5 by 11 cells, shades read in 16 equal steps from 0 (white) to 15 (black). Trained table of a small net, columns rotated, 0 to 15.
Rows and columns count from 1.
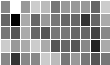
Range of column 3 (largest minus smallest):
2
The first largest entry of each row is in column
10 2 10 10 2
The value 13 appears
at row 4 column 10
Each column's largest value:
9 15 7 9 10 10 9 10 12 13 8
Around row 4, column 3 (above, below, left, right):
5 7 6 3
